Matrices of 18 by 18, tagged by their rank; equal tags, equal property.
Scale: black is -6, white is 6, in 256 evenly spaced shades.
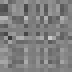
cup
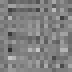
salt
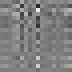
cup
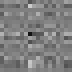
cup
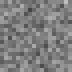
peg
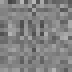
salt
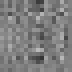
salt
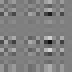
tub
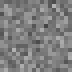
peg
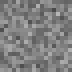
peg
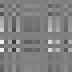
tub
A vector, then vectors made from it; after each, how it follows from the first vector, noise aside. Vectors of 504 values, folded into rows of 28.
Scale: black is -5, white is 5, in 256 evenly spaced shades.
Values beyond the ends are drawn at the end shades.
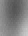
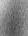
reversed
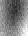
scaled up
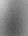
reversed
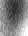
scaled up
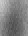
reversed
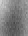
reversed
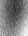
scaled up
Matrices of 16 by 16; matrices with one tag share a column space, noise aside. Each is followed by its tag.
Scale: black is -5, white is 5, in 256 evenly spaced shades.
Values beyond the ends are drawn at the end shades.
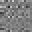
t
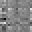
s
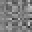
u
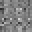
s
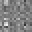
u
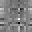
s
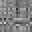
s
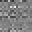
t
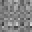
u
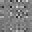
t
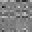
t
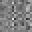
u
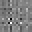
s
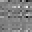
t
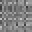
u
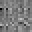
s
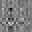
s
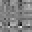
u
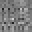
s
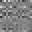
t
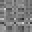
s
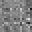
s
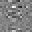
t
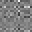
t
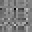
s
